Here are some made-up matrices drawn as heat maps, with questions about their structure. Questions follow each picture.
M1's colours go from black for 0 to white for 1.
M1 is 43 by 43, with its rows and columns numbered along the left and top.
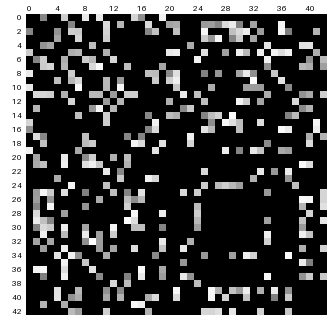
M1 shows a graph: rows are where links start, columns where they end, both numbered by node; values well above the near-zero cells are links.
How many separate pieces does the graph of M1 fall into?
1
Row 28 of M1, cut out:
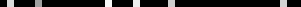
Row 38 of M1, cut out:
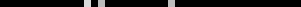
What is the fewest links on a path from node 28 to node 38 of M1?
2
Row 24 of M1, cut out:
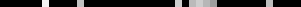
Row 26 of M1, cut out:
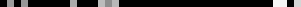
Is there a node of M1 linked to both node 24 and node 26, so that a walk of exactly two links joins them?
no
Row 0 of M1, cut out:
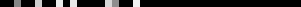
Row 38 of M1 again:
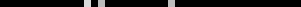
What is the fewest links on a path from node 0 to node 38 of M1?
4
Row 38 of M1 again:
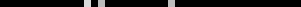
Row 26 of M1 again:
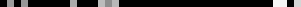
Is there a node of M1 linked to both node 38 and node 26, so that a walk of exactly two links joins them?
yes
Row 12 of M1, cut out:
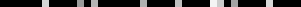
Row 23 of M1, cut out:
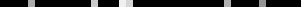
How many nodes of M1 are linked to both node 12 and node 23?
1
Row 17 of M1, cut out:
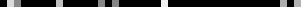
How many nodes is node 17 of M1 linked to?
8
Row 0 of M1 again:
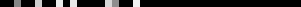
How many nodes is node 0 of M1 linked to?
7
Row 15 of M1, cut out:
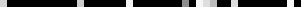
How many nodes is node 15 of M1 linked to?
9
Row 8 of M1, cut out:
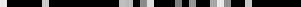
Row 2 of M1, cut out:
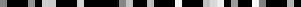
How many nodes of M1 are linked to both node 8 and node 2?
8
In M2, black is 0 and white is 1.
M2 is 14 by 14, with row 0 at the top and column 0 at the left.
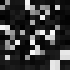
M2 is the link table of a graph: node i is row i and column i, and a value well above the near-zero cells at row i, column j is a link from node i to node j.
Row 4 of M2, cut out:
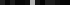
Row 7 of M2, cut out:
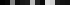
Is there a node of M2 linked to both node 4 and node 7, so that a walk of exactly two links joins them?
yes
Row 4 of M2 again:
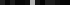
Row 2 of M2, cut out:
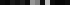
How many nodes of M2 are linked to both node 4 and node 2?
1
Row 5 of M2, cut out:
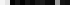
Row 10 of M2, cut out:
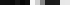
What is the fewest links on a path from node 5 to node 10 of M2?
3
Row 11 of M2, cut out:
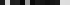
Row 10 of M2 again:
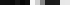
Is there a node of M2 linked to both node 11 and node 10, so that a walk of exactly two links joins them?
yes
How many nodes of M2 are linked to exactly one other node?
2
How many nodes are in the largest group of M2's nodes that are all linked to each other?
3
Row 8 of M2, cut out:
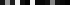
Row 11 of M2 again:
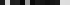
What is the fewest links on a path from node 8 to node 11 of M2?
2
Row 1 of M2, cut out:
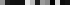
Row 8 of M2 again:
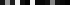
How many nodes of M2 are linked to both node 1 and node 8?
1
